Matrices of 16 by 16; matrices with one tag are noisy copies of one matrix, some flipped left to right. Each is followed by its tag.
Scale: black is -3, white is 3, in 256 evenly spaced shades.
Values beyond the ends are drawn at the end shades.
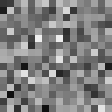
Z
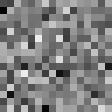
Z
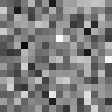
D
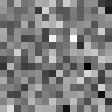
Z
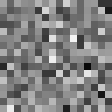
Z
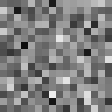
D
